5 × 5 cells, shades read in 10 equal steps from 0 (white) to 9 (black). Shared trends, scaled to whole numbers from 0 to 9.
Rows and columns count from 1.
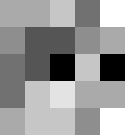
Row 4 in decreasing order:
5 3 3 2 1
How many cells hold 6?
3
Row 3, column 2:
6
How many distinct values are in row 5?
4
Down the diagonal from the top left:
3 6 9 3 0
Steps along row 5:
down same up down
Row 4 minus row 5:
2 0 -1 -1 3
